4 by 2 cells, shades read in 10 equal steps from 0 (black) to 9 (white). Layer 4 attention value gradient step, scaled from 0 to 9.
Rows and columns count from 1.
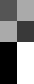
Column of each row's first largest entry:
2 1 2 2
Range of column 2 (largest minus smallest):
7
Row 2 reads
6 2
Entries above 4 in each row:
1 1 1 1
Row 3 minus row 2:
-6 7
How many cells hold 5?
0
